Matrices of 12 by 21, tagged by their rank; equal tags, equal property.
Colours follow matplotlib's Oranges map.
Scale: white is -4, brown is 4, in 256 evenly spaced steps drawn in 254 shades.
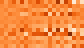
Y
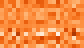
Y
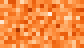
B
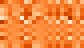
Y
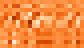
Y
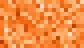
B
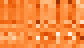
Y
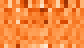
Y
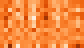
Y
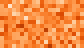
B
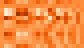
Y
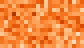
B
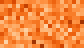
B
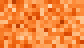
B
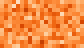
B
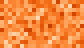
B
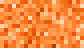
B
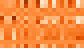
Y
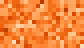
B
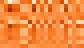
Y
